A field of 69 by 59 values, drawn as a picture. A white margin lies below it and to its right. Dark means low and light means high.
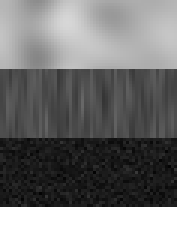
It is made of 3 by 1 panels. Panel 1,1: high, smooth. Panel 2,1: low, streaked downward, faint in contrast. Panel 3,1: very low, fine-grained, faint in contrast.
